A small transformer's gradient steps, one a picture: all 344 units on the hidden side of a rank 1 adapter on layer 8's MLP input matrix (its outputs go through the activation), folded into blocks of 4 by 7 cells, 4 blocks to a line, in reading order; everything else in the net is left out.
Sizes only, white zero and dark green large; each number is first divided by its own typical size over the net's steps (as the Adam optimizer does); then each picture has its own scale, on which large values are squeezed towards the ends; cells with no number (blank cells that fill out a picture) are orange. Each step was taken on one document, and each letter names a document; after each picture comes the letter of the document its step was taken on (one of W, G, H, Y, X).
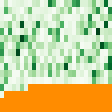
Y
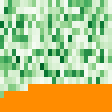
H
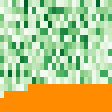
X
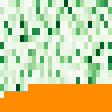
Y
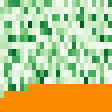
H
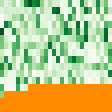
X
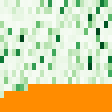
Y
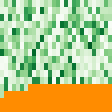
X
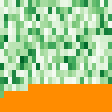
X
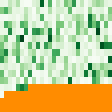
Y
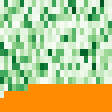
H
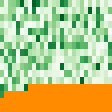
X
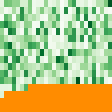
H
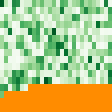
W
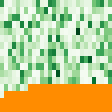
W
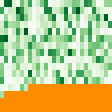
H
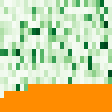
W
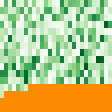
H
